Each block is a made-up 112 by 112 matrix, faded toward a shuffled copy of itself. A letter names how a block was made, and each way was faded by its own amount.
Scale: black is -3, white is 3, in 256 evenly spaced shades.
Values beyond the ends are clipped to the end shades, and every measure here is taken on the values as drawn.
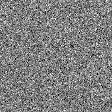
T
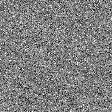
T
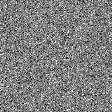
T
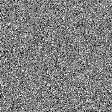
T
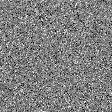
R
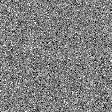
T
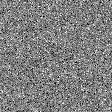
R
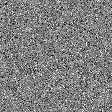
R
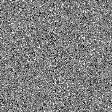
T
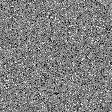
R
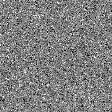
T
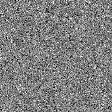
T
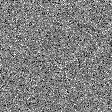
R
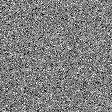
R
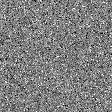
R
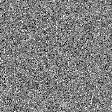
T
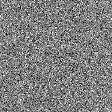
T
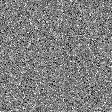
R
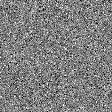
T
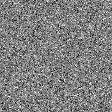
T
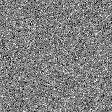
R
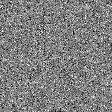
T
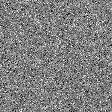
R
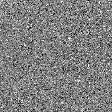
T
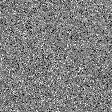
R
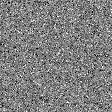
R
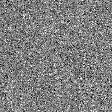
T
